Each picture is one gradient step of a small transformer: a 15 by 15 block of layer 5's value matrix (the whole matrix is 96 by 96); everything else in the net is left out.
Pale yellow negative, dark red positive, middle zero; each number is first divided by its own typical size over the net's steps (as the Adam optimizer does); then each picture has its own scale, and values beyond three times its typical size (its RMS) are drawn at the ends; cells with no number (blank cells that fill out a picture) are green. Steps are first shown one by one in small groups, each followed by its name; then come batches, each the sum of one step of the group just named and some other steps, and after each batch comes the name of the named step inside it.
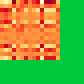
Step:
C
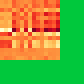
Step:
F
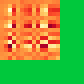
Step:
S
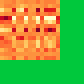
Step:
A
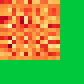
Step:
S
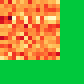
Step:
A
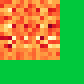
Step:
S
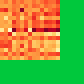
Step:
F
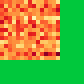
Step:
C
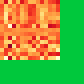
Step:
S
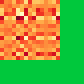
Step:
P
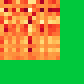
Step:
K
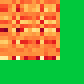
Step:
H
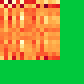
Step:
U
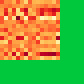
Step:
P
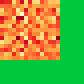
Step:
P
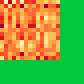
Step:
U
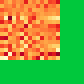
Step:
U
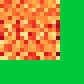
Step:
H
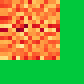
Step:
H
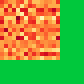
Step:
P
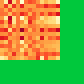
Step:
U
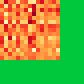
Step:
K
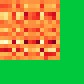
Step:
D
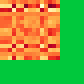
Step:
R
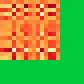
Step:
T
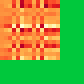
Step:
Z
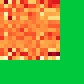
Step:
T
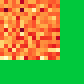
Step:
R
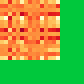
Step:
D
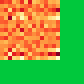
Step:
Z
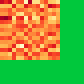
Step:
R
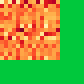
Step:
Z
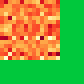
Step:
T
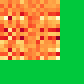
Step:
D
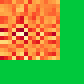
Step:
D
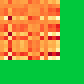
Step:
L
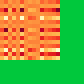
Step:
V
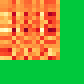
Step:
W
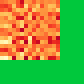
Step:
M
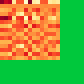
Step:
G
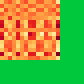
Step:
L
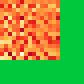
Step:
M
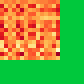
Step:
V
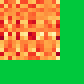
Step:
L
